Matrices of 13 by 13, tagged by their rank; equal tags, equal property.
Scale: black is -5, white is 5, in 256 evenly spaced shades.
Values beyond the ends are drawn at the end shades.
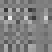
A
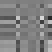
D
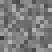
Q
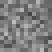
Q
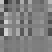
D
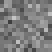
Q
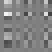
D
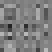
A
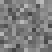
Q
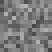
Q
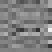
A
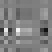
D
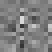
A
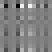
D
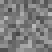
Q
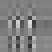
D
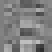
A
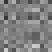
A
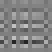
D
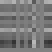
D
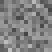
Q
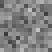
Q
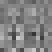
A
